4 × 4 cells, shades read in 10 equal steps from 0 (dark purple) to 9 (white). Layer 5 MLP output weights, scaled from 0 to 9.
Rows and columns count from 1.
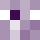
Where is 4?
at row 3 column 4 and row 4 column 3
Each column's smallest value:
5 0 4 4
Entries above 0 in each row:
4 3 4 4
